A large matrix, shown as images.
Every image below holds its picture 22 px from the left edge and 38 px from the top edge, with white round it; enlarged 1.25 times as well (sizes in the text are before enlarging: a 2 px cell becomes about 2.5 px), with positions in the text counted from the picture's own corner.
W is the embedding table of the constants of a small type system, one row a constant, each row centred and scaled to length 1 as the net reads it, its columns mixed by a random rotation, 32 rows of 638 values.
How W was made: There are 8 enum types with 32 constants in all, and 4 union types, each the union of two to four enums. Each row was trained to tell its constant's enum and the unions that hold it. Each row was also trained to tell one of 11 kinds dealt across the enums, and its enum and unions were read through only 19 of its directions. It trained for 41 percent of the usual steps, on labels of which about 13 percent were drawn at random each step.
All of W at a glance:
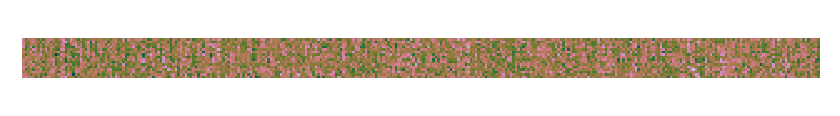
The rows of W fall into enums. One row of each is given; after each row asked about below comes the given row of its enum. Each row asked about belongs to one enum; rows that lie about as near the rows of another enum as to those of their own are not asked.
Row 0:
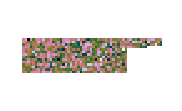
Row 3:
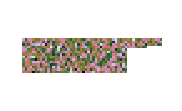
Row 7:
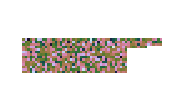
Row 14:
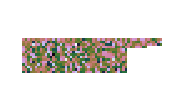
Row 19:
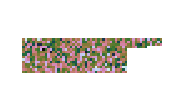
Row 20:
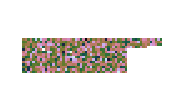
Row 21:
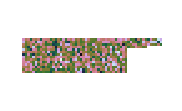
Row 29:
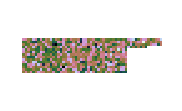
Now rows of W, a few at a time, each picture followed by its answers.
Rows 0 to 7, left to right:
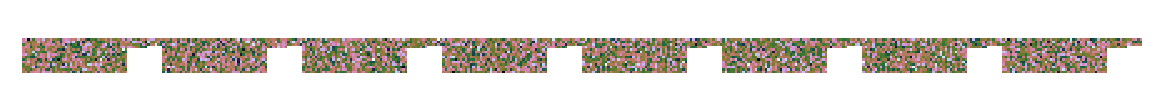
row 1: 14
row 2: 20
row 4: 7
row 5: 0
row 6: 7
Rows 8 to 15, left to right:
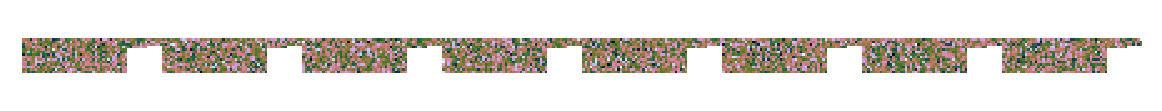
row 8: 21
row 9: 0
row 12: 21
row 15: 29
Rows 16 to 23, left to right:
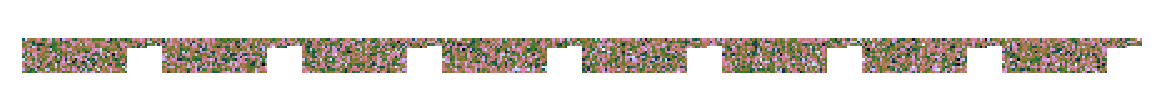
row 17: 0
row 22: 19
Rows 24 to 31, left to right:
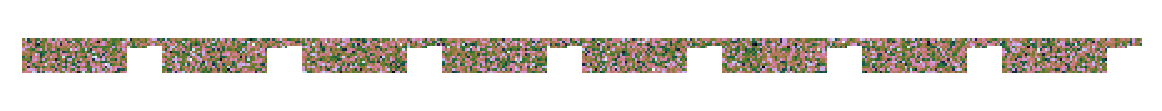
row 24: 7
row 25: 21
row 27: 3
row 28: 3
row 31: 3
